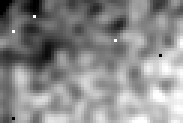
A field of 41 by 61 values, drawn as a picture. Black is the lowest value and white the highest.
Slope: up to the bottom right. Stripes: none. Odd rows or columns: none. Mirror symmetry: none. Grain: blotchy. Ninth with the highest average: bottom right. Lone odd cells: 5, 3 higher and 2 lower than their neighbours.
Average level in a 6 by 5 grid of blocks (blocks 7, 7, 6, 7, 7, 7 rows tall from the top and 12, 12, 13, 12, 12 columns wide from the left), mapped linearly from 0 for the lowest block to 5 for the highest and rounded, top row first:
0 1 1 2 2 | 1 1 2 2 3 | 1 0 2 3 4 | 2 2 3 3 5 | 3 3 3 4 5 | 3 4 4 4 5
